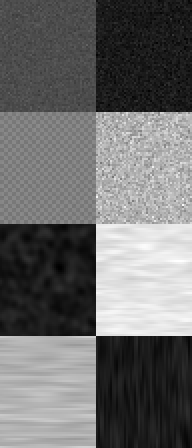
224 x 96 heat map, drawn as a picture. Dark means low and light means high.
The table splits into 4 rows of 2 panels. Panel 1,1: low, fine-grained, faint in contrast. Panel 1,2: very low, fine-grained, faint in contrast. Panel 2,1: middling, checkered, faint in contrast. Panel 2,2: high, fine-grained. Panel 3,1: very low, blotchy, faint in contrast. Panel 3,2: very high, streaked across, faint in contrast. Panel 4,1: high, streaked across, faint in contrast. Panel 4,2: very low, streaked downward, faint in contrast.
